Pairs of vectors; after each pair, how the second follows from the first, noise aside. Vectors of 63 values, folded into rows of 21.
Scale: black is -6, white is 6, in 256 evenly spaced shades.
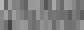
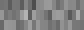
wrapped around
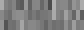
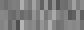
wrapped around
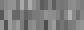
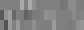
partly zeroed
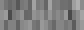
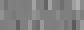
partly zeroed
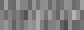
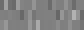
partly zeroed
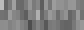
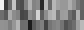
scaled up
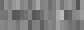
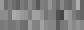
negated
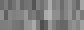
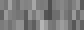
negated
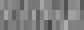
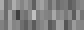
wrapped around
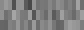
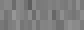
shrunk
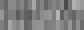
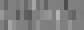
partly zeroed
